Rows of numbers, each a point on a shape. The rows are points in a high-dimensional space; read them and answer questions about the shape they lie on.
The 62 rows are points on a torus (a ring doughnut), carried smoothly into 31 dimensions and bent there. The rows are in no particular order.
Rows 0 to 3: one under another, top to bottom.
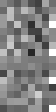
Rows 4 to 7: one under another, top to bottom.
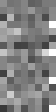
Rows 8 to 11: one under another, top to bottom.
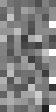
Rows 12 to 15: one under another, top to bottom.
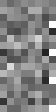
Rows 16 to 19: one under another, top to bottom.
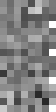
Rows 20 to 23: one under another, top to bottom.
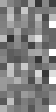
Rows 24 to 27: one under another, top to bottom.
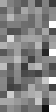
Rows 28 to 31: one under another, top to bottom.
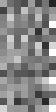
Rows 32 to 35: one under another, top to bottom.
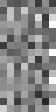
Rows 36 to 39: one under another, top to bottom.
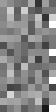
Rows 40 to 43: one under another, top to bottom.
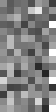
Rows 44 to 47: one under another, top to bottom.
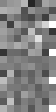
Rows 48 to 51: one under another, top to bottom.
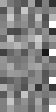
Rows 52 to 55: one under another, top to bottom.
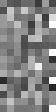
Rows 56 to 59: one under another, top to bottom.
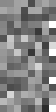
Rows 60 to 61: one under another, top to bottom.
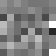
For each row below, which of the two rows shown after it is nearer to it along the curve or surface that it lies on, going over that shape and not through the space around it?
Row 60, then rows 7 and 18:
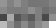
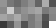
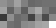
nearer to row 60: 18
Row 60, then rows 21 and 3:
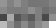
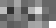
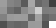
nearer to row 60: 21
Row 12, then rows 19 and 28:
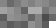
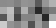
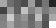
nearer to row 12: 28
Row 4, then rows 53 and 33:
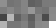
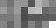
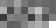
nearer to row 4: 33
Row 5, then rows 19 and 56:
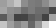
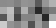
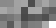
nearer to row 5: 19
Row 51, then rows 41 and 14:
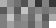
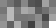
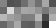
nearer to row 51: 41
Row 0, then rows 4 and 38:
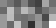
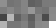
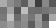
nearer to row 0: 4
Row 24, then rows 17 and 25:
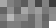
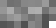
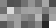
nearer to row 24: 17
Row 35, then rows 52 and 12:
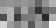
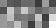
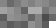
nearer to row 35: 52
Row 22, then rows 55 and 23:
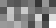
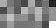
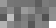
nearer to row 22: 55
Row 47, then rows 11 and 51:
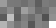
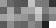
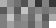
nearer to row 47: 51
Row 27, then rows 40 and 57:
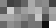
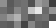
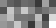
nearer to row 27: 57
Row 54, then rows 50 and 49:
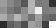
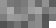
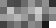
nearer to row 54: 49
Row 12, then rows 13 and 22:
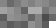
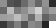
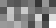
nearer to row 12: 13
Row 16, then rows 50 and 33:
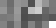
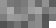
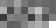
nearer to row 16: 50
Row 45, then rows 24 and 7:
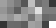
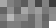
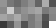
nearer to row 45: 24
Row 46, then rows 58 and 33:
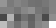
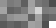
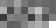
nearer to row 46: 33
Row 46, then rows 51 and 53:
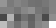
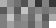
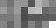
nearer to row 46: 51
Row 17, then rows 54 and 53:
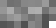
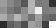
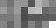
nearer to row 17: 53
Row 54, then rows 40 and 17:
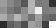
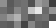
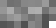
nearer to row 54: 40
